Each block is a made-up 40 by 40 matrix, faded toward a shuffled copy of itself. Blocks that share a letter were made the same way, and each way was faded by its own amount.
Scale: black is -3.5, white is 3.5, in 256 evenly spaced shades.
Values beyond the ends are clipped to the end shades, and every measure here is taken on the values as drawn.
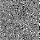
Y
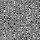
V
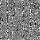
V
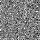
Y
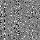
V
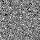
Y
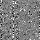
V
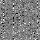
V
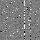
V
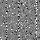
V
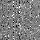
V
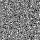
Y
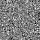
Y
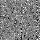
Y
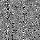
V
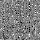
V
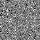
Y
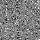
V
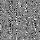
V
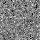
Y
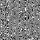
V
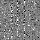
V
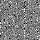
Y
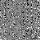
V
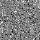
V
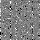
V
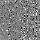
V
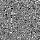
Y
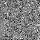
Y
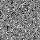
Y
